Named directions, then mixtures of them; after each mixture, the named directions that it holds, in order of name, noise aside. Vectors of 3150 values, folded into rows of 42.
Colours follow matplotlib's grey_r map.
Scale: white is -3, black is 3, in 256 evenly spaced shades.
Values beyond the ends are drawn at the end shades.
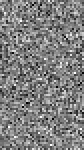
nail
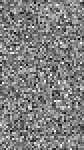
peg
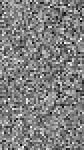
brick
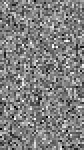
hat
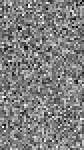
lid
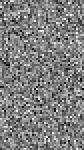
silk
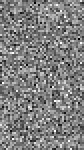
peg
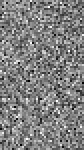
brick, hat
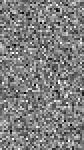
brick, peg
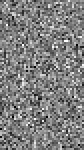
hat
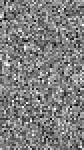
lid, nail, silk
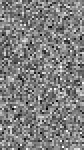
brick, hat, nail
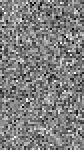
brick, nail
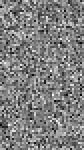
peg, silk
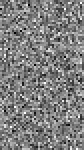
hat, lid, silk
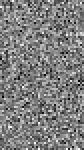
lid, nail, silk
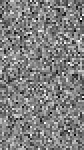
brick, silk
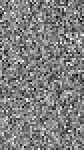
brick, nail, silk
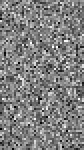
brick, hat
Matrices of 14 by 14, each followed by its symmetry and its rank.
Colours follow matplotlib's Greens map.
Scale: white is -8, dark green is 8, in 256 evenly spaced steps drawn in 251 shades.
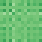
symmetric, rank two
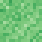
symmetric, full rank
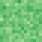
antisymmetric, full rank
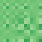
symmetric, rank two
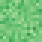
symmetric, full rank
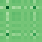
symmetric, rank one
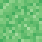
symmetric, full rank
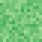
neither, full rank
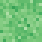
antisymmetric, full rank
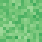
neither, full rank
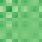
symmetric, rank one
